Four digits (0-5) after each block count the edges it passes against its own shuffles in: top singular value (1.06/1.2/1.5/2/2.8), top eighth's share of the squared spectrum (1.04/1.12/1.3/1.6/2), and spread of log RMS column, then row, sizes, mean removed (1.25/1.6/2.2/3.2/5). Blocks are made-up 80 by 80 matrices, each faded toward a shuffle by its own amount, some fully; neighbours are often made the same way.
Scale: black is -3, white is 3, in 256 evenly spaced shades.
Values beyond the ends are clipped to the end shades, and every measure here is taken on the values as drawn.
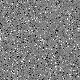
0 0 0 0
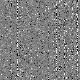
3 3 3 0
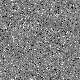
0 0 0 0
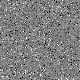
1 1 0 0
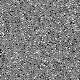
1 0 0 0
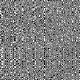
4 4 3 2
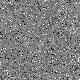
0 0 0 0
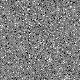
1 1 1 0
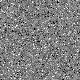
0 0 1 0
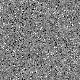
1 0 1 0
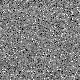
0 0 0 0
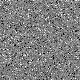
0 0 0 0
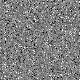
0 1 2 0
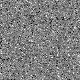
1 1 1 0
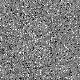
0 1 1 0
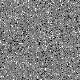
1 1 2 0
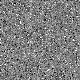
0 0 1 0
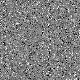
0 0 2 0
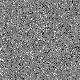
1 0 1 0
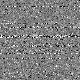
2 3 0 3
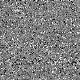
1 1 0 2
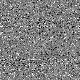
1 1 0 2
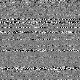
2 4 0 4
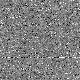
2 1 0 2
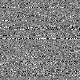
2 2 0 4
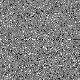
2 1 0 2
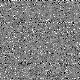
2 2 0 2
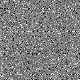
1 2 0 2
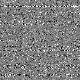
2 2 0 3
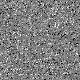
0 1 0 2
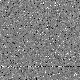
2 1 0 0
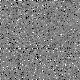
3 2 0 1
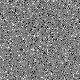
2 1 0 0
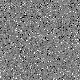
3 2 1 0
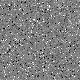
1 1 0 0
